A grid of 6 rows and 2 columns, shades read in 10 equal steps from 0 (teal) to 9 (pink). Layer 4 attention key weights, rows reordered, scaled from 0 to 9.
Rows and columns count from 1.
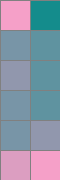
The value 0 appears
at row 1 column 2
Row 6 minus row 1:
-1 9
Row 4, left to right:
4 3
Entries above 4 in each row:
1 0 1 0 1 2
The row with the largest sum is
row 6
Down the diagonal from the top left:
9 3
